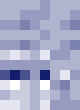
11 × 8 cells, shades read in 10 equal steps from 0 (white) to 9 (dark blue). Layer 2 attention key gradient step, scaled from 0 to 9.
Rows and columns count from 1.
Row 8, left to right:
7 9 7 4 9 3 1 4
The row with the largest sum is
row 8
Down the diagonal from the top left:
3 3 5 3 3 4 3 4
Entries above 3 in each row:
1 4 6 1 6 2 5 6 2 1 3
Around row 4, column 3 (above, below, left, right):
5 5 3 3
